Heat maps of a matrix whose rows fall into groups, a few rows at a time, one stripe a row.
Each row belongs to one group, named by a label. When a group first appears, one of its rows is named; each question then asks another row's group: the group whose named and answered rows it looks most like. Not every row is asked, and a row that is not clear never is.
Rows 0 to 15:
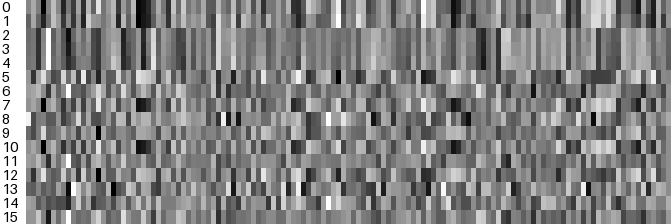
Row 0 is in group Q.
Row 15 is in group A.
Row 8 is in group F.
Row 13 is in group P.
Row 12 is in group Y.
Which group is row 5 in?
Y
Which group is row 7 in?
Q
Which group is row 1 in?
Q
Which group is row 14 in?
F
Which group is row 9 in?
Y
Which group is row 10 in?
Q
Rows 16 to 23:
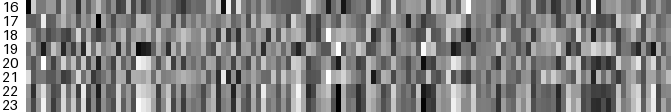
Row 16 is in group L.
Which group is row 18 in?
F
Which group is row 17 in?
Y
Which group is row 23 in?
Y
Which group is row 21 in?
F
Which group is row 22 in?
Y
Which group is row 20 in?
Y
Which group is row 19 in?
Q
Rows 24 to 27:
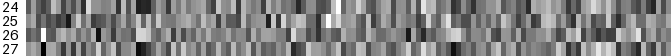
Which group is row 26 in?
Y
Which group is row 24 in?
Q
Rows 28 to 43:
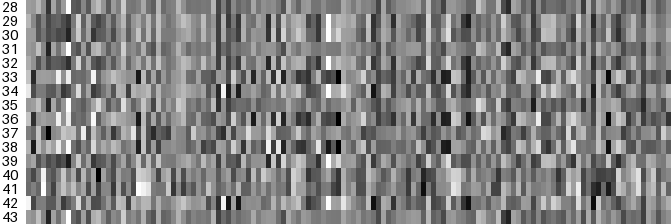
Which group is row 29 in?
F
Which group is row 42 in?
F
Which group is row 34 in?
F
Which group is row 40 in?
Y
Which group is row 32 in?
F
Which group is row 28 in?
A
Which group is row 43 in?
A
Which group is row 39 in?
F
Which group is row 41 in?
Y
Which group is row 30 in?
F
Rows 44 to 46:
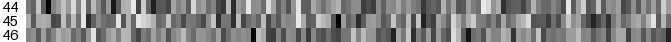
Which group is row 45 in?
Y
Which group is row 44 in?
P
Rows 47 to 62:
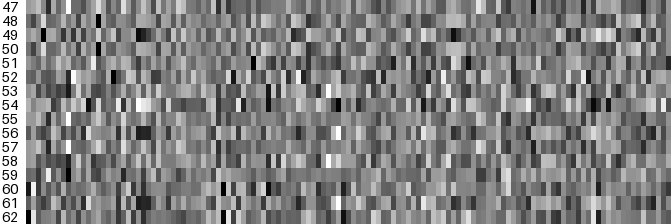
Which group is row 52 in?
P
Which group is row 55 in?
A
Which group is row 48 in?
Y
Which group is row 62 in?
L
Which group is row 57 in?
A
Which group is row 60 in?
L
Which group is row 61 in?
Q
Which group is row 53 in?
F
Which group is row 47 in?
A
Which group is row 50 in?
Y
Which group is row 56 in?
Q
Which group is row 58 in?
F
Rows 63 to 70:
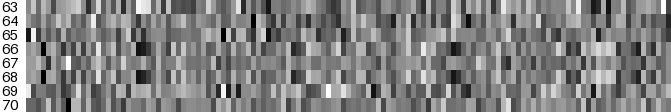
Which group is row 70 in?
P
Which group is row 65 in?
L
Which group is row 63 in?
Y
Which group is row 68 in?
Q
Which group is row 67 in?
A
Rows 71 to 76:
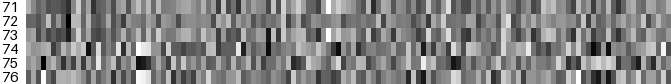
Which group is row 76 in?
Y
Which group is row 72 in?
P
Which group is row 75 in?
Q
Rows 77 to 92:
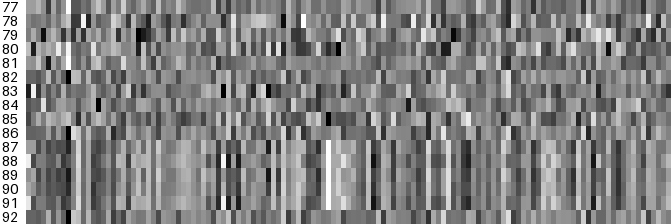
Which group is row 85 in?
L
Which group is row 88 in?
F
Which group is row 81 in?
A
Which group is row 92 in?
P
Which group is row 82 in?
P
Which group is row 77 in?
A
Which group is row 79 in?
Q
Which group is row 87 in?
F
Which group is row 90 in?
F
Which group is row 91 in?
F
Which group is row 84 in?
Y
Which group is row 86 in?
P
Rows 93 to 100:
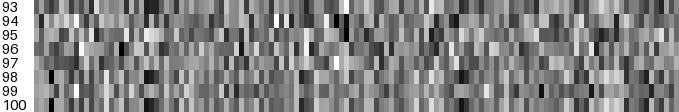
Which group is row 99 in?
A
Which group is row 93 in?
Q
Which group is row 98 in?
Q
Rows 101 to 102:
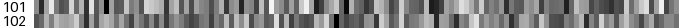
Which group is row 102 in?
L
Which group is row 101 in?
Y
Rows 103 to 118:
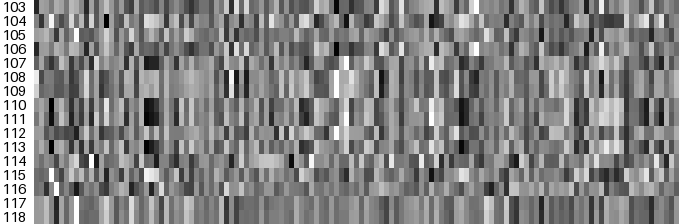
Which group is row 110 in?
Q
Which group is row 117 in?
A
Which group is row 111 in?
Q
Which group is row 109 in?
F
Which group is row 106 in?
L
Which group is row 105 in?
A
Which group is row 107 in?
Q
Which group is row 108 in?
F
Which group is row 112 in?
F
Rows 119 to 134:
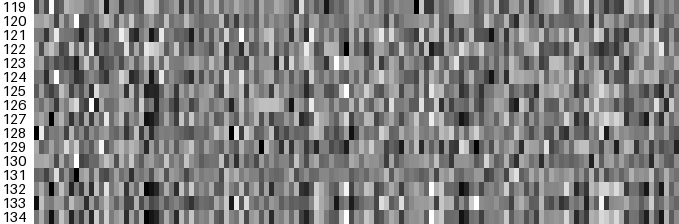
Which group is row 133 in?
L
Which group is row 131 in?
P
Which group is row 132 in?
Q
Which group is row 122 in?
Y
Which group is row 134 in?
Q
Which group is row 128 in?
L
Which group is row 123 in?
F
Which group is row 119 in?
Y
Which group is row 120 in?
A
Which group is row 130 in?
A
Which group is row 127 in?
Q
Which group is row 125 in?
Q
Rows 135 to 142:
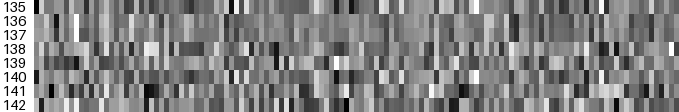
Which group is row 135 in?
L
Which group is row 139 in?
F
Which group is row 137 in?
A
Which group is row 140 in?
L
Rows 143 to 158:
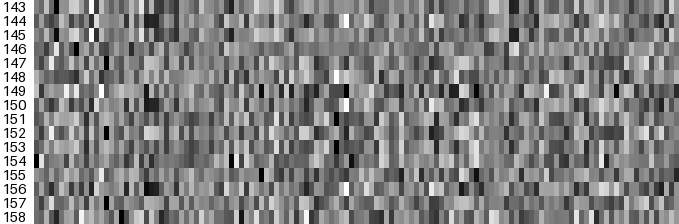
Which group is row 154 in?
L
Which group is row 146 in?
P
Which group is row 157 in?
Y
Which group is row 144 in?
Q
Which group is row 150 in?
Q
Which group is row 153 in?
L
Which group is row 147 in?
Y
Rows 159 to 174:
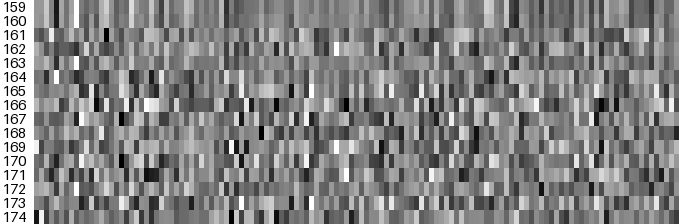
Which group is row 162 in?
F
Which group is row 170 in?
P
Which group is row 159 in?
A
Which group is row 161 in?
Y
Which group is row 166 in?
Y
